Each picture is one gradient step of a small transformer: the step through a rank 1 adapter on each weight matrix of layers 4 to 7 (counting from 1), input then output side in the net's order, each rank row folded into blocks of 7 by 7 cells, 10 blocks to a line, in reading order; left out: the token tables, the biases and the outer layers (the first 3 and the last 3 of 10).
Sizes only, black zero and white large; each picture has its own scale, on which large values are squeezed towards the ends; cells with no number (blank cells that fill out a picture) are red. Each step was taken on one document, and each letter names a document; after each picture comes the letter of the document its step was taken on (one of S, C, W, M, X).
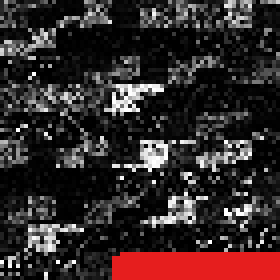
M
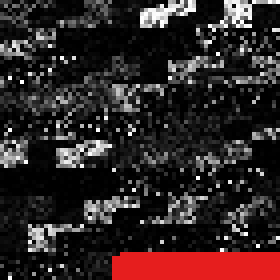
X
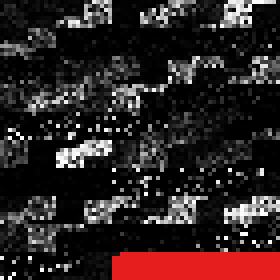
X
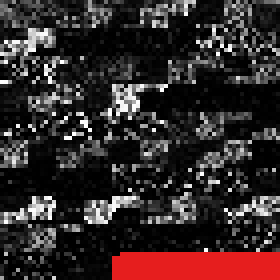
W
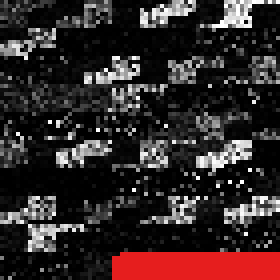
X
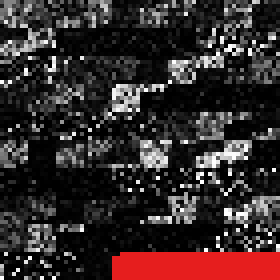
W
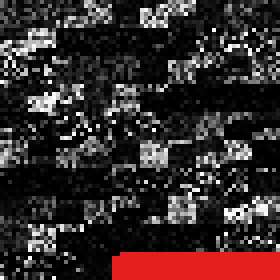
W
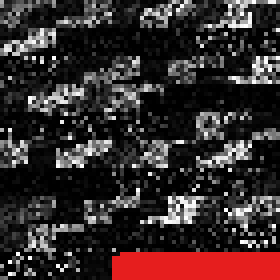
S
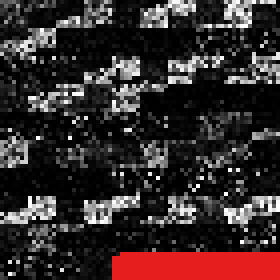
S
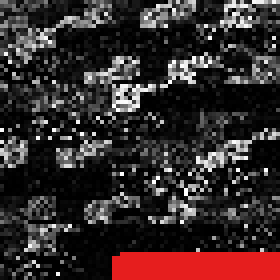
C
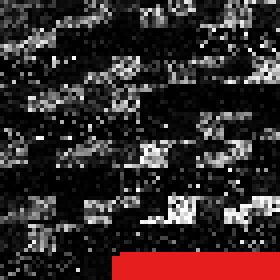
S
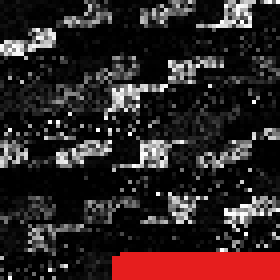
X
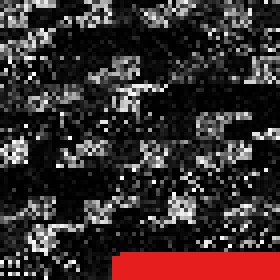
M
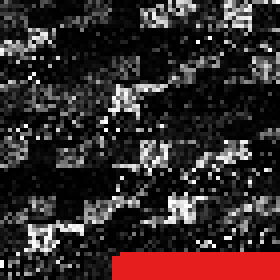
M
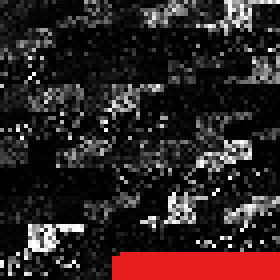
M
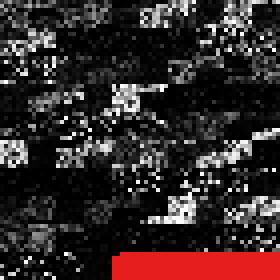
W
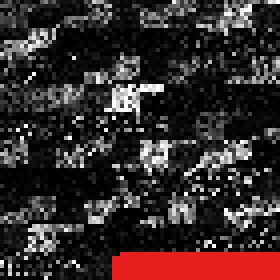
M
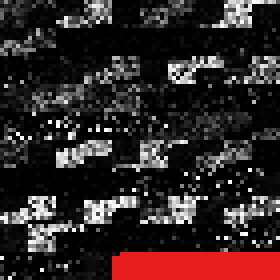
X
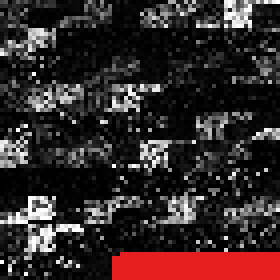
M
